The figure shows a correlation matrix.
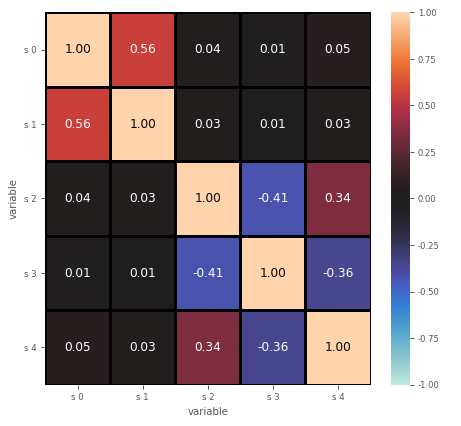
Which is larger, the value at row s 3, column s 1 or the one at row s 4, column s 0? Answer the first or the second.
the second
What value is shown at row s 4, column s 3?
-0.36
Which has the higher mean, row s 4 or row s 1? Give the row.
s 1
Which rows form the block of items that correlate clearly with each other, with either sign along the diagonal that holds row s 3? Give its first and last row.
s 2 to s 4
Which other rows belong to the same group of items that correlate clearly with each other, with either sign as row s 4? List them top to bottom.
s 2, s 3
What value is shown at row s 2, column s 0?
0.04
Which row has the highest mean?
s 0
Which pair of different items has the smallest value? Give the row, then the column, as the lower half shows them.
s 3, s 2
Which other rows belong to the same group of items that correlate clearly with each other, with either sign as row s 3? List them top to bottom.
s 2, s 4
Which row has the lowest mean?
s 3
